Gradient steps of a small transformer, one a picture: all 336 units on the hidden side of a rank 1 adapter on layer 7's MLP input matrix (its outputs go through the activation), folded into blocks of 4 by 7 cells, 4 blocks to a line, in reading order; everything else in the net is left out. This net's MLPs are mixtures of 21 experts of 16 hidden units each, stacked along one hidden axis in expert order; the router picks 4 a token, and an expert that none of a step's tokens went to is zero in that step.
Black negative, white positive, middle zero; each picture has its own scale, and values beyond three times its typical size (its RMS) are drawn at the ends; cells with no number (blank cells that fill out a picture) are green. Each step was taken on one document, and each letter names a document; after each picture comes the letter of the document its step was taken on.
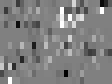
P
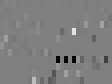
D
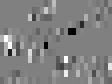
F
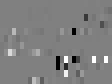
D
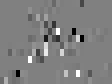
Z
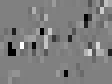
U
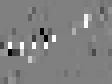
U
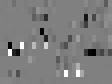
U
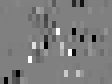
Z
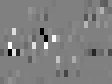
U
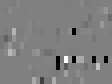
D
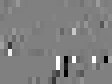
D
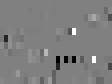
F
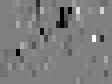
P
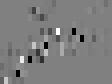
Z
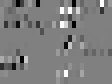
P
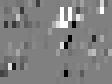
P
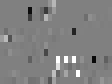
F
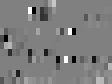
F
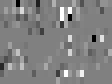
P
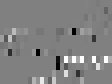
D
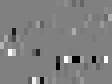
D
